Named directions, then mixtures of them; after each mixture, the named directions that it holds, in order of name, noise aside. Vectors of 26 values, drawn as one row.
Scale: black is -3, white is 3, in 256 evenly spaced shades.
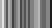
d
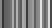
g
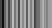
d, g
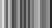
d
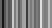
d, g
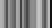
d, g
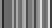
g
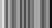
d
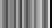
d, g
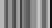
d, g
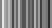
d, g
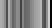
d, g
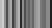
d
